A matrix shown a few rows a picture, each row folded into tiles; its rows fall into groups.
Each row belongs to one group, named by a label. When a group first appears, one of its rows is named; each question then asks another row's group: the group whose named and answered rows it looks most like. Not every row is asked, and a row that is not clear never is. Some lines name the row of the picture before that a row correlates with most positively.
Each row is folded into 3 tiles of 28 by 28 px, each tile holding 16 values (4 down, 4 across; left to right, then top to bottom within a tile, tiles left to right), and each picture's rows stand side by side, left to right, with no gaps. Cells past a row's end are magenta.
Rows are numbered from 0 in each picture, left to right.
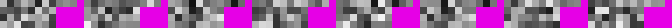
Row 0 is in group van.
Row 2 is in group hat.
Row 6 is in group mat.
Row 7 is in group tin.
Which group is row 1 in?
mat
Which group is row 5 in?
hat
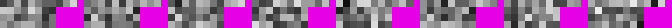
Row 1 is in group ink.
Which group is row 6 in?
van
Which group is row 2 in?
ink
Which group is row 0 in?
ink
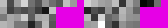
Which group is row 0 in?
mat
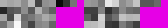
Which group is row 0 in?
hat
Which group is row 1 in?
hat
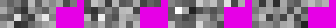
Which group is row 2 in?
tin
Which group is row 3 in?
ink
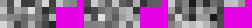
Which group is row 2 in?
ink
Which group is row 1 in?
hat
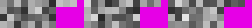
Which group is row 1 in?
ink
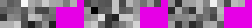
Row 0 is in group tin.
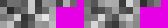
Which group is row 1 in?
mat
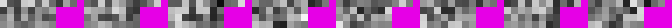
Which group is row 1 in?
ink
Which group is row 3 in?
hat
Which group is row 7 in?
mat
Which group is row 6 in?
ink
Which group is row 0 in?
van
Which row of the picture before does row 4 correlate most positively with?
0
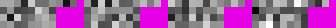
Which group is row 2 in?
van
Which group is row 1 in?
ink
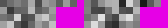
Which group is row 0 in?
mat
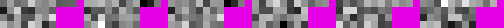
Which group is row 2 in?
hat
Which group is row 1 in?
hat
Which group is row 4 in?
tin
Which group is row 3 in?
mat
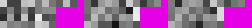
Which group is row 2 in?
mat
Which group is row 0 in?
van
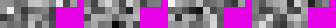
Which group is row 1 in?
mat
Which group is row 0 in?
tin
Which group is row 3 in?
mat
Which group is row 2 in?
hat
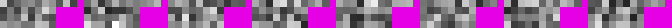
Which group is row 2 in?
hat
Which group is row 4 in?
ink
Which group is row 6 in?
van
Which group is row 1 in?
tin
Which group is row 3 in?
van
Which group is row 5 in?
mat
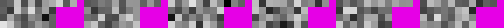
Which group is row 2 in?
van
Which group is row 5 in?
hat
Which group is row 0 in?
ink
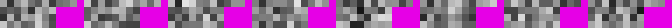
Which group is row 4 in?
mat
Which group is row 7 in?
ink
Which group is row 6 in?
hat
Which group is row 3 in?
van
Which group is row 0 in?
van
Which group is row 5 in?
ink
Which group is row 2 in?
van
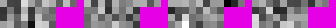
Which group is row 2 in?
hat
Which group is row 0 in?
van
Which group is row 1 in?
ink
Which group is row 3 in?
hat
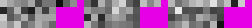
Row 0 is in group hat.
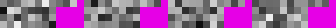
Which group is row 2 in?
mat
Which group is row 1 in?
ink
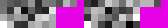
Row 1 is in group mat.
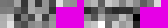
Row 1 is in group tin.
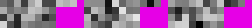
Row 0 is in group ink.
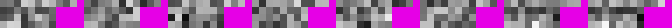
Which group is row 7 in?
tin
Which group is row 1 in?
mat
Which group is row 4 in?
hat
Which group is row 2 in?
ink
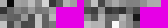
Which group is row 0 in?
van
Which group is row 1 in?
tin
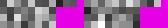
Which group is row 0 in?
hat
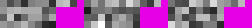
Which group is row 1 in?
tin
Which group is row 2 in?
tin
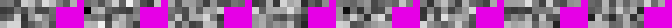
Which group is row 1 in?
tin
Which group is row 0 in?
tin
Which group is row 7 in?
ink
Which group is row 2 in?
van
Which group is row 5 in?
van
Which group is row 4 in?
mat
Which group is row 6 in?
van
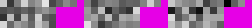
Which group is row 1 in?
mat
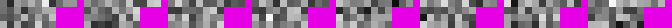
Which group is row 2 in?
hat
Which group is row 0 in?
van
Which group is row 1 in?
van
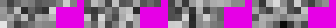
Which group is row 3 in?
mat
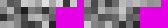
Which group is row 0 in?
tin
